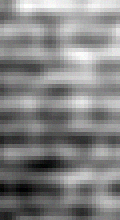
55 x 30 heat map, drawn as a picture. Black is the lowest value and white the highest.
Ninth with the lowest average: bottom left. Slope: up to the top right. Stripes: horizontal, repeating 9 times. Lone odd cells: none. Histogram: bell-shaped.
